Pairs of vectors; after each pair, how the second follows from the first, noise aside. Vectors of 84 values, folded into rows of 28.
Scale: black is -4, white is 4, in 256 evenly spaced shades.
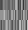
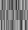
shuffled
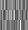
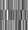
shuffled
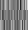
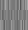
shrunk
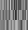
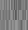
shrunk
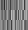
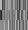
shuffled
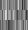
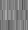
shrunk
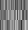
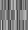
shuffled
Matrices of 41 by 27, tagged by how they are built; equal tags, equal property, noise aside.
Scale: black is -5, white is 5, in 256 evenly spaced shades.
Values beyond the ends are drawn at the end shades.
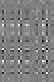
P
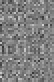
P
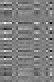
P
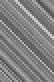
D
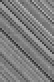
D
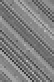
D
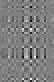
P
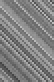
D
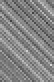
D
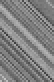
D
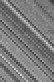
D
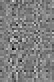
P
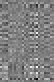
P
